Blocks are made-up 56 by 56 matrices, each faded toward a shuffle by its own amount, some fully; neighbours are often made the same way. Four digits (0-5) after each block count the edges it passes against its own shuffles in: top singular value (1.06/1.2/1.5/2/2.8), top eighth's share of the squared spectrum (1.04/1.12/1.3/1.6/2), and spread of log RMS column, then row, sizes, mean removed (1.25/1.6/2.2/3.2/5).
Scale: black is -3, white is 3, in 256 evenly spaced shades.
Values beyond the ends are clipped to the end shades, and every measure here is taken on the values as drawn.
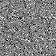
0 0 0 1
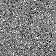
0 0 0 0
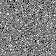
0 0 0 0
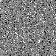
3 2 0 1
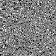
3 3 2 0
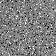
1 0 0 0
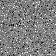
0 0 0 0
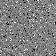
1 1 0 0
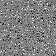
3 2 1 0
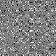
4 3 2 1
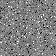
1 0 0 0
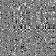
4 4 2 2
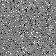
0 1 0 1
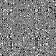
3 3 1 1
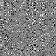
4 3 2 2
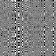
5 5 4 2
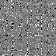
2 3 2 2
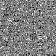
3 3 1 1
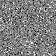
1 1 0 0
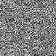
4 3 2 2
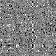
3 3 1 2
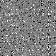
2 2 1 0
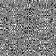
4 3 2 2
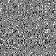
4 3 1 1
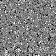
2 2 0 0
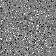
2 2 0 0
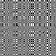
5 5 4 4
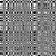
5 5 4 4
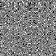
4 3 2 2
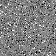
3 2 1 1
